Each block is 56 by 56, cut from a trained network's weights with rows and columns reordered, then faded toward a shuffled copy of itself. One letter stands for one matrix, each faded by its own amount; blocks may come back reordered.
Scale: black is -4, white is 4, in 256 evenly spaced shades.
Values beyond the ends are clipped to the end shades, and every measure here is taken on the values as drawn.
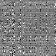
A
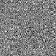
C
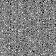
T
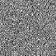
C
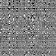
A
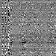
A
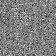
T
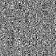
C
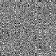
C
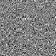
C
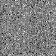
T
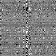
A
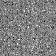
T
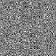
C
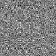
C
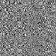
C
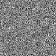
C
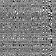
A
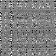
A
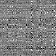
A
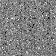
T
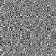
C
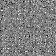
T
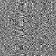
C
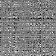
A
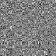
C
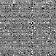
A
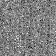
T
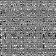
A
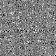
T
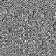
C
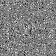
T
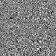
C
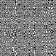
A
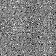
T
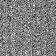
T
